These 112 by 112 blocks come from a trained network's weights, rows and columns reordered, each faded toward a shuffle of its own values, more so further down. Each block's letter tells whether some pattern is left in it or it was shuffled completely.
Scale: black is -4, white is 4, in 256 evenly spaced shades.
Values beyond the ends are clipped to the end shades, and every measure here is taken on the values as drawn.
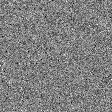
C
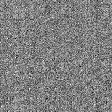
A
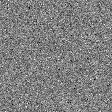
C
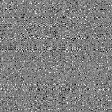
A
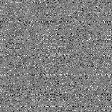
A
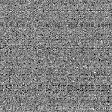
A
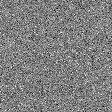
C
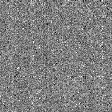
A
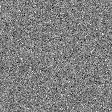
C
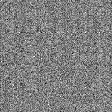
A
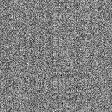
A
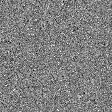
C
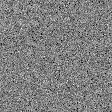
C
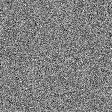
C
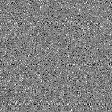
A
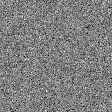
C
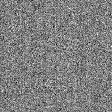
A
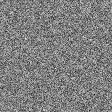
C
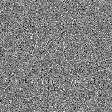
A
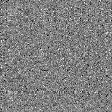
A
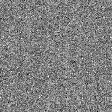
A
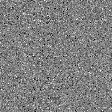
A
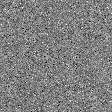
C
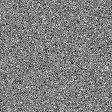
C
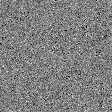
C
